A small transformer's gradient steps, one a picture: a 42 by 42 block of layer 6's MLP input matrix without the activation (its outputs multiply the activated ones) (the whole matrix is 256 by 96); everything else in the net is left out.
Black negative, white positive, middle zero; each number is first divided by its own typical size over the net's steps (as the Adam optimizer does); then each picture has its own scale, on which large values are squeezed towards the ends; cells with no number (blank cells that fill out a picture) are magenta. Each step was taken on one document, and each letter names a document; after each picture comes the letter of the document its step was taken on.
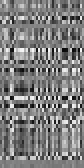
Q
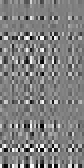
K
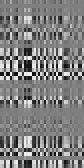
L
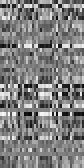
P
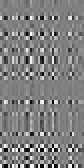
K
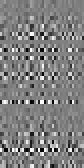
K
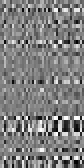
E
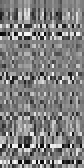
L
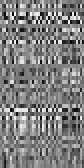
Q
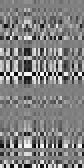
L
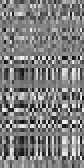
Q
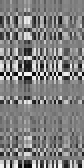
L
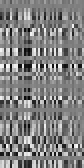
L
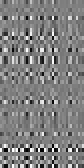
K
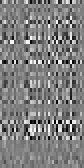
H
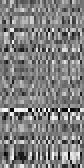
Q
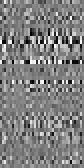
H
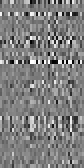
H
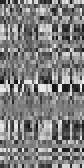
P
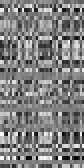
P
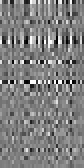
H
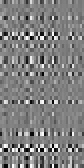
K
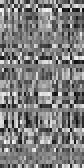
P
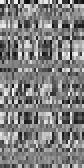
P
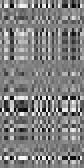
Q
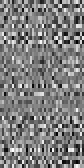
E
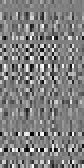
K
